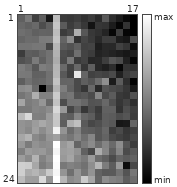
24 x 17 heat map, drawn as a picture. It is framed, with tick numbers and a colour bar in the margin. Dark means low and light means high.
Neither half mirrors the other. The top right is the ninth with the lowest average. The ninth with the highest average is the bottom left. Column 6 differs from the columns beside it. There is an overall slope up to the bottom left.
